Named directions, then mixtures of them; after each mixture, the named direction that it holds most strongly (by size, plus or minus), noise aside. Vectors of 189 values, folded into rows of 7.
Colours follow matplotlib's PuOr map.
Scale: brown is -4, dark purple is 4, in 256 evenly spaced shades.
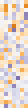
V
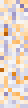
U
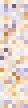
V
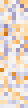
U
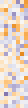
U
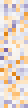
V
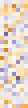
V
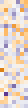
U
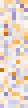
U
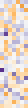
U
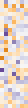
U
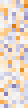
V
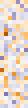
U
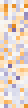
V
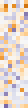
V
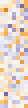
U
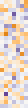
U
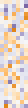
V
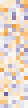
U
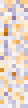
U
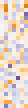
V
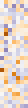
U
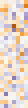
V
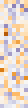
U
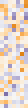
V
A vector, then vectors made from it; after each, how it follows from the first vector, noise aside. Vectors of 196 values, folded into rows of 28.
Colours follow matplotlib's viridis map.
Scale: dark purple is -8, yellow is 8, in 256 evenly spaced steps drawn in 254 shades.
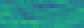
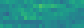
negated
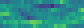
scaled up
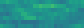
negated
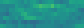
negated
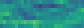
scaled up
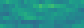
negated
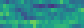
scaled up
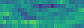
scaled up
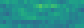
negated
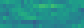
negated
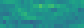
negated
